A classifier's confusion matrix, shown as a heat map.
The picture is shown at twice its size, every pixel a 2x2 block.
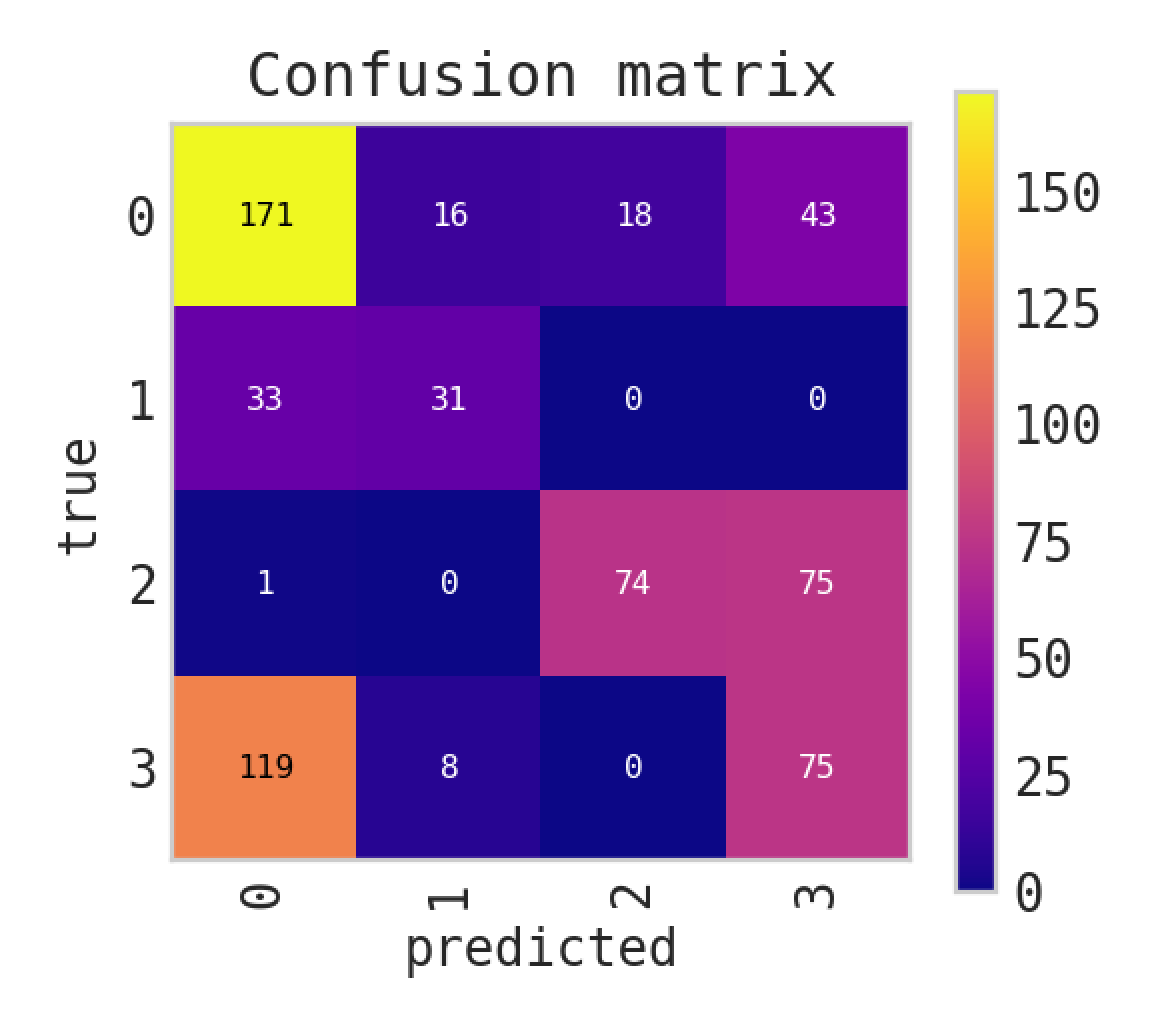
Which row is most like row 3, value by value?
0
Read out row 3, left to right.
119 8 0 75
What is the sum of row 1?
64
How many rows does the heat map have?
4
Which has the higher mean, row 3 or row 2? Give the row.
3
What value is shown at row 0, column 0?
171
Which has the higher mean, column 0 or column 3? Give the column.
0
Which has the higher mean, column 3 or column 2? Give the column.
3
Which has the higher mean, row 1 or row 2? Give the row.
2
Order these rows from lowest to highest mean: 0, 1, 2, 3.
1, 2, 3, 0
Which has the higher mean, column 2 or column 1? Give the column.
2
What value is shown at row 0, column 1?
16
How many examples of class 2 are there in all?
150
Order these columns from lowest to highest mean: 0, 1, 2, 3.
1, 2, 3, 0
